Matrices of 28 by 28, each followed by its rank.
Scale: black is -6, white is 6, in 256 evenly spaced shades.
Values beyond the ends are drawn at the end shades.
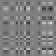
one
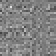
five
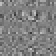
five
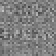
five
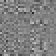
five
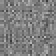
five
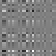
one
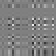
one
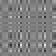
one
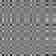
one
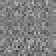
five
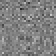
five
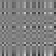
one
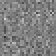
five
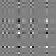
one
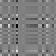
one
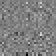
five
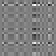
one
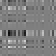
one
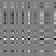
one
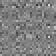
five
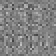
five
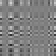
one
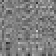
five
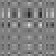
one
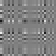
one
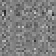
five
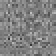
five
